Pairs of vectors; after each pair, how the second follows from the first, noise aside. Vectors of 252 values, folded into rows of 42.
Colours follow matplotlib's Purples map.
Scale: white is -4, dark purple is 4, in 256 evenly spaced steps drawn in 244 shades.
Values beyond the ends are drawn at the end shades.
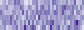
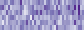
shuffled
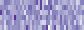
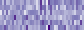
sign-scrambled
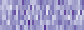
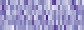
shuffled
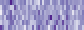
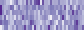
negated
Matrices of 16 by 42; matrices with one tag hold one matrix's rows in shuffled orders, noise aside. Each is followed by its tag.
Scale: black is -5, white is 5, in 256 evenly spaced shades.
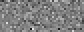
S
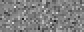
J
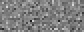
S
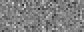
J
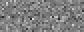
S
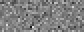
S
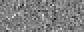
J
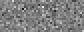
J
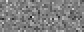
S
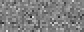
S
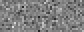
J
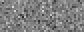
J
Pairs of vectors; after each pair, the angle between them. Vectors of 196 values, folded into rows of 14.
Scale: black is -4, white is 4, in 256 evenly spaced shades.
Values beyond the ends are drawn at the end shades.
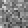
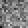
nearly opposite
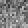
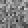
nearly opposite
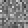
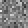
nearly parallel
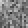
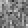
nearly parallel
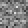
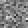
orthogonal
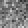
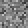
partly aligned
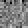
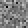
partly opposed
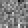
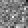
orthogonal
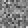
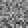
partly aligned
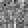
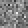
partly aligned
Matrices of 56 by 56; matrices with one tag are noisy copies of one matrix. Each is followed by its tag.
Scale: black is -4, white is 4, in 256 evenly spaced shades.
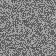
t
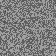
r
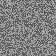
t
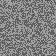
t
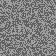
t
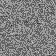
t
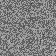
r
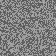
r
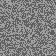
t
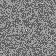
t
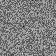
r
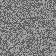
r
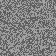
r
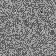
t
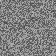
r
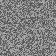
r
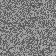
r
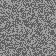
t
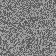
r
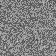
r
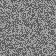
t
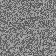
r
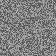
r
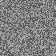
r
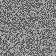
r
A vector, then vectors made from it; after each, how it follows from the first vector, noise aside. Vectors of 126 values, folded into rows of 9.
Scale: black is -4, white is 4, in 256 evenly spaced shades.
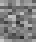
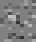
partly zeroed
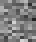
wrapped around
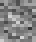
sign-scrambled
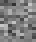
wrapped around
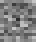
reversed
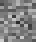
sign-scrambled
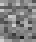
copied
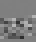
partly zeroed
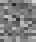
reversed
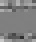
partly zeroed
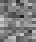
wrapped around
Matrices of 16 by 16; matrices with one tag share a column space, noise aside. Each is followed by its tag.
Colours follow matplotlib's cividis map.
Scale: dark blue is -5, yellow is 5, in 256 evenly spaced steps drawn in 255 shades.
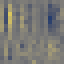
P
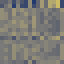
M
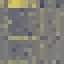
M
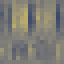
P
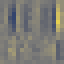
P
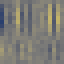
P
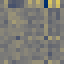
M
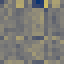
M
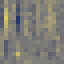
P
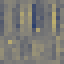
P
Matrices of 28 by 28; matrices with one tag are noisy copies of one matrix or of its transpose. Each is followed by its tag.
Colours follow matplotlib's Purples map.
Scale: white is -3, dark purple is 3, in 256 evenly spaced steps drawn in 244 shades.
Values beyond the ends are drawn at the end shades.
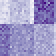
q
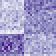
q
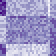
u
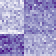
q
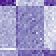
u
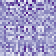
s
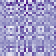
s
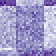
u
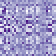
s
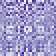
s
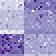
q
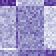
u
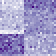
q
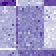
u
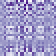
s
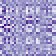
s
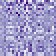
s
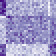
u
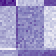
u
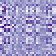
s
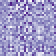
s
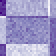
u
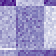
u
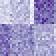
q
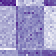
u
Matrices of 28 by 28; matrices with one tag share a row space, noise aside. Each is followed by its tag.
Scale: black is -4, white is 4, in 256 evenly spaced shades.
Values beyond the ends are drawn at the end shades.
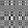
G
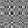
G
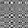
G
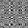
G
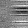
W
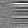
W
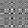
G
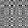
G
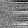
W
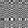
G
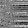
W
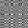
G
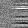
W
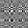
G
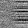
W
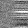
W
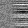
W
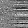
W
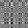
G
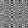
G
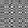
G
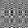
G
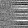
W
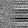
W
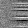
W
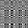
G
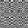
G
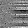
W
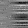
W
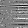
W
